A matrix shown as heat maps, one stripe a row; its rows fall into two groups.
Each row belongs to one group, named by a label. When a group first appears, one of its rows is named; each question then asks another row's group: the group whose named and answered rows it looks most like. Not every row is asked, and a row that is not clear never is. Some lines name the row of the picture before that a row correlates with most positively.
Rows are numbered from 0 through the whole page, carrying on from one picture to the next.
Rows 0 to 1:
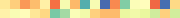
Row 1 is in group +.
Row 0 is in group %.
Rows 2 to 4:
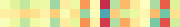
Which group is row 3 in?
%
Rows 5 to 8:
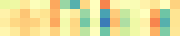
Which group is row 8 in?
%
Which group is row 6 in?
%
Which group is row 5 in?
+
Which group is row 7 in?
%
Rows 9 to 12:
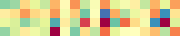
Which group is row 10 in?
%
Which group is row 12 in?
+
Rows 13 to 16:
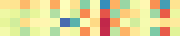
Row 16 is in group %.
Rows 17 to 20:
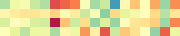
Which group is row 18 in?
%
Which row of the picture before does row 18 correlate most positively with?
13
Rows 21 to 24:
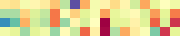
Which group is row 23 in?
+
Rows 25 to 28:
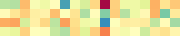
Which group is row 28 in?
+
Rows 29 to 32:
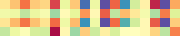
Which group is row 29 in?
%
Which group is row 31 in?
%
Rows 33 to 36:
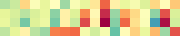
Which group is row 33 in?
+
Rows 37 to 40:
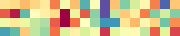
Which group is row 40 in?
+
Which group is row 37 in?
%
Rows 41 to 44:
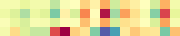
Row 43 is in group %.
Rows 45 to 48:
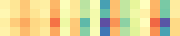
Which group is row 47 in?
%
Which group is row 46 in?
%
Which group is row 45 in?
%
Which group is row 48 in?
%
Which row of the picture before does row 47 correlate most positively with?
44
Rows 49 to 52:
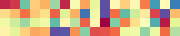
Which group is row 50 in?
%
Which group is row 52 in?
+
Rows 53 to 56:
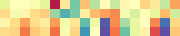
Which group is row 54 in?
+
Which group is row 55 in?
%
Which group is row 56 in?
%
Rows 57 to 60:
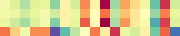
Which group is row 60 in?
+
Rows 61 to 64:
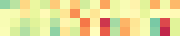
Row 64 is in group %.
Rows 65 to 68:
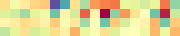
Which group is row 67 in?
%
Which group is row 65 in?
+
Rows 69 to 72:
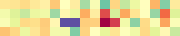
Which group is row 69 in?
%
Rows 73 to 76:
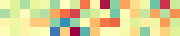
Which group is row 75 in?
+
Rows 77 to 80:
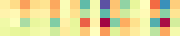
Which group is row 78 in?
%
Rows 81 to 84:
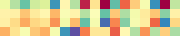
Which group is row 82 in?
%
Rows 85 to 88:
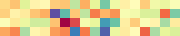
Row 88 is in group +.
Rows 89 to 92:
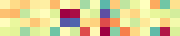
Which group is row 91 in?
+
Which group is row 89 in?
%
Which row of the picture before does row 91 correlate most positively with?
86
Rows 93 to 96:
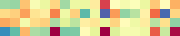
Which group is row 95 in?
+
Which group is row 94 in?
%
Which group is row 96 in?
+
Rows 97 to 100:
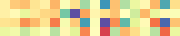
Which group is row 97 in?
%
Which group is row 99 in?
%
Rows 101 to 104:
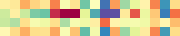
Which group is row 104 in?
%
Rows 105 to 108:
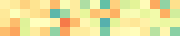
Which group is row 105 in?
%
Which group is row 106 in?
+
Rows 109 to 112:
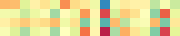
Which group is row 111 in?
%
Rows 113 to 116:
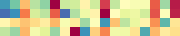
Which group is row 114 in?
+
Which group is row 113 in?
+
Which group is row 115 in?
%
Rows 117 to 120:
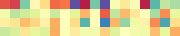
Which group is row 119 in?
%
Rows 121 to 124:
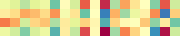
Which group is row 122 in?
%
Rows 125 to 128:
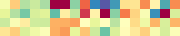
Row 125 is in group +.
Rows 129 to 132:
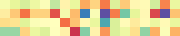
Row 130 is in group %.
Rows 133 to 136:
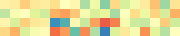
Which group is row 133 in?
%
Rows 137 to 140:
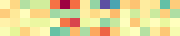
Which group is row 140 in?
+
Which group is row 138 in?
+
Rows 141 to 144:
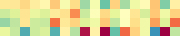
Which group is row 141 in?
%
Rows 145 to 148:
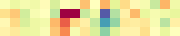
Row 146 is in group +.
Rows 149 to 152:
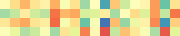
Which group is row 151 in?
%
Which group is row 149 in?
%
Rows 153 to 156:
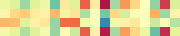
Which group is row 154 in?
%
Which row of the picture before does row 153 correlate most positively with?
152
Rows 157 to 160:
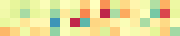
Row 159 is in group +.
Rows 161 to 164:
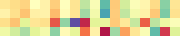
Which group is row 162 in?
%
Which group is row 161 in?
%
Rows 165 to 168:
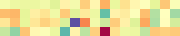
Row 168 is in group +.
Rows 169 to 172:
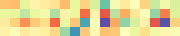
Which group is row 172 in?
+
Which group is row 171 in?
%
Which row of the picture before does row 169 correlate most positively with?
166
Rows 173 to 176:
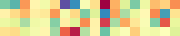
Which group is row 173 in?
+
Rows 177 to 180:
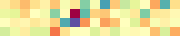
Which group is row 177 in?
%
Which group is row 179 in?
+
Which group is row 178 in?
+
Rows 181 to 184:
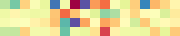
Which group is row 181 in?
+
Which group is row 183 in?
+
